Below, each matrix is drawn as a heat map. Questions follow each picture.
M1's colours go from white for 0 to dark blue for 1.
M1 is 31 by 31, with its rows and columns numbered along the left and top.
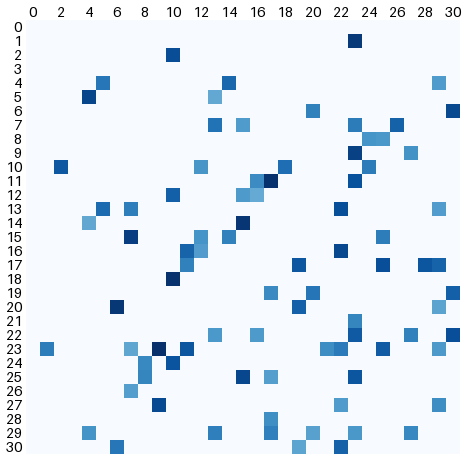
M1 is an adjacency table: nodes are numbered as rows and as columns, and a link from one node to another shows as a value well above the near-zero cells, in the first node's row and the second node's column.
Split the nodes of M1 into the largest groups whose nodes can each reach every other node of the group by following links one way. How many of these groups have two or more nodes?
1
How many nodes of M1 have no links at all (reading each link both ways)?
2
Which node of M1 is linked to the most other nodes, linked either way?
node 23
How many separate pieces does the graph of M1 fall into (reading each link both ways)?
3
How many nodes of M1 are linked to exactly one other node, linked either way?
6
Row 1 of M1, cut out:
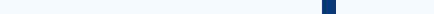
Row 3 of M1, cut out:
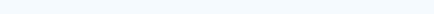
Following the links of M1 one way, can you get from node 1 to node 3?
no
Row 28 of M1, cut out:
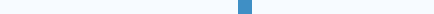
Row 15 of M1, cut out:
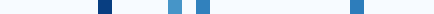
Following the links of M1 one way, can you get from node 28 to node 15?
yes
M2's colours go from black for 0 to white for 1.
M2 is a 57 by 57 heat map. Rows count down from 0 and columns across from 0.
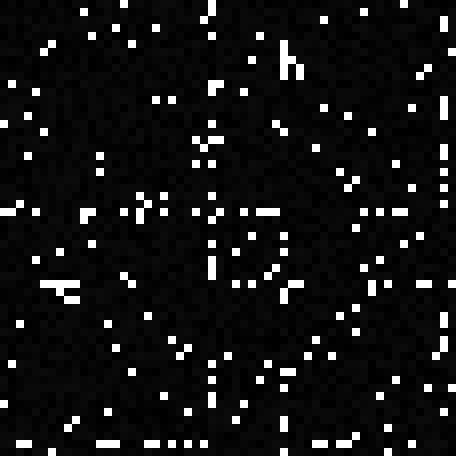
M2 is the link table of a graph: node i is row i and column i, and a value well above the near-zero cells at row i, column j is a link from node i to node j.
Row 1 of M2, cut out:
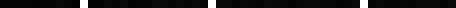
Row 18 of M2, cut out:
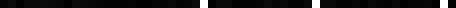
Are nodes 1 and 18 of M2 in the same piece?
no
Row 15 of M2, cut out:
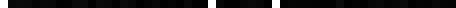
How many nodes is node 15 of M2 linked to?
3
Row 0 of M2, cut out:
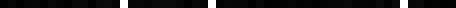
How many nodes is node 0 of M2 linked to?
3
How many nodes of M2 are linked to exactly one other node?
5
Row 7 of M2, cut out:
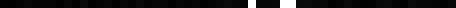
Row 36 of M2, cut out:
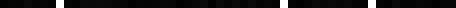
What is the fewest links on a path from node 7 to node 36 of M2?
1
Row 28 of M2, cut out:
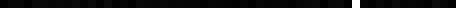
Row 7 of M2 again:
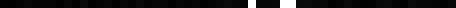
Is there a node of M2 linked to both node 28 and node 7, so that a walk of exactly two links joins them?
no
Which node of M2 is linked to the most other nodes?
node 26
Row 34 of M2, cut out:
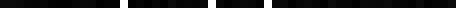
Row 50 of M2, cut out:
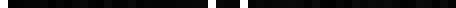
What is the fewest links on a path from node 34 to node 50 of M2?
2
